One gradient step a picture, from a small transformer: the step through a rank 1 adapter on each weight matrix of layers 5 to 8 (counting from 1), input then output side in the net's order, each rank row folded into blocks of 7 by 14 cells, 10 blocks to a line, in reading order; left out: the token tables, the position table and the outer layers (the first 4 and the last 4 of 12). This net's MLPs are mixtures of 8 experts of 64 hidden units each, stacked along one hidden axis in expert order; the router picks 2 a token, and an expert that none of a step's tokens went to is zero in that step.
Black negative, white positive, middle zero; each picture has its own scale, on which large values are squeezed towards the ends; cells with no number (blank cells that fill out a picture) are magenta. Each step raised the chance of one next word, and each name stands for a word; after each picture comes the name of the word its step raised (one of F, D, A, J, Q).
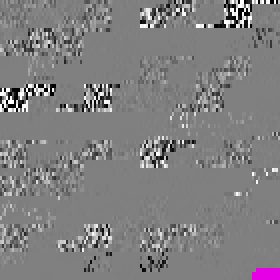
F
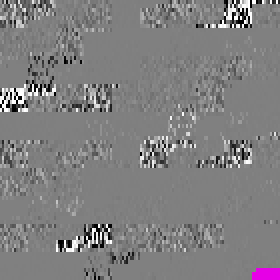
F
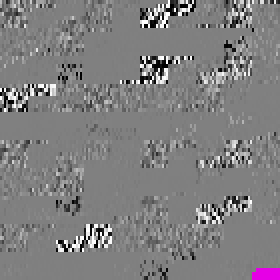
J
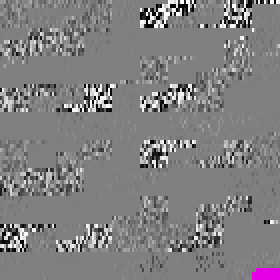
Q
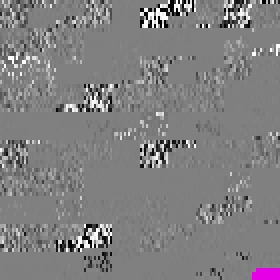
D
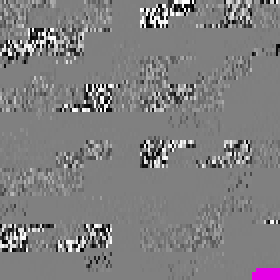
Q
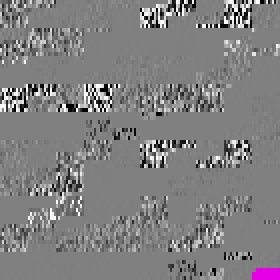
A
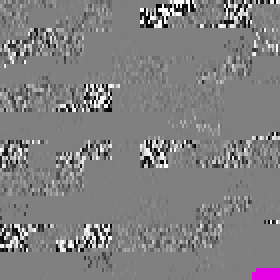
Q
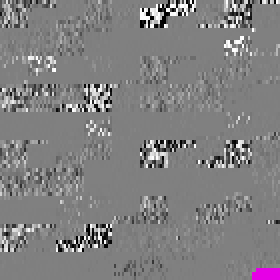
D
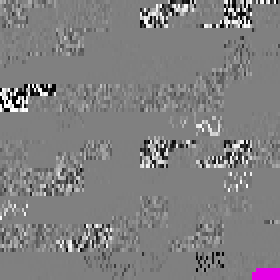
F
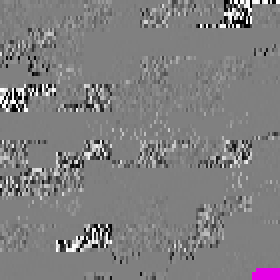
F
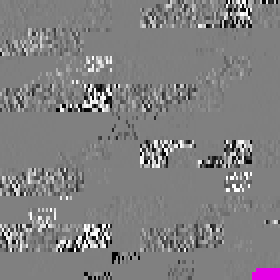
A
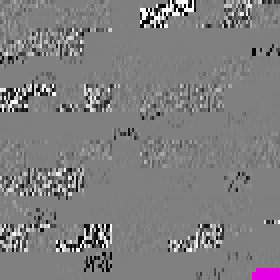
J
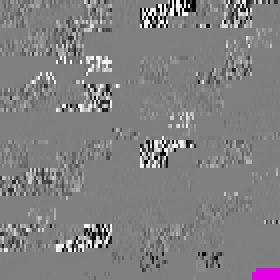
D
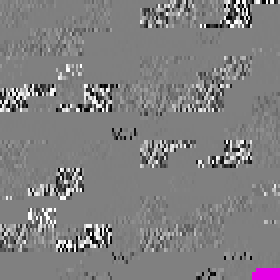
A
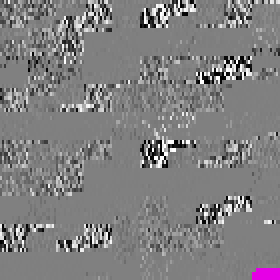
Q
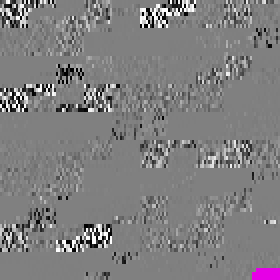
J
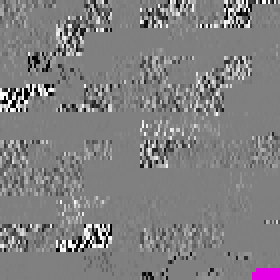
F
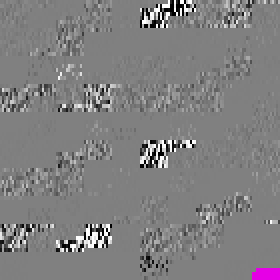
Q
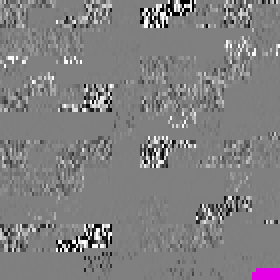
D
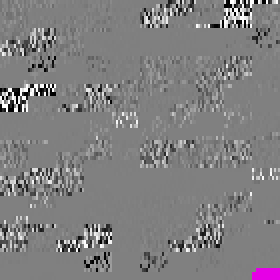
F
